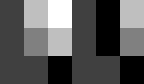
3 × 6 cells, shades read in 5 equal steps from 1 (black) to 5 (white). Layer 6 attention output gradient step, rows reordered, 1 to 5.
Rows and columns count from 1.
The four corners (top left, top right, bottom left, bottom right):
2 4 2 1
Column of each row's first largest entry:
3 3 1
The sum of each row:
18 15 10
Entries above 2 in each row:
3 3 0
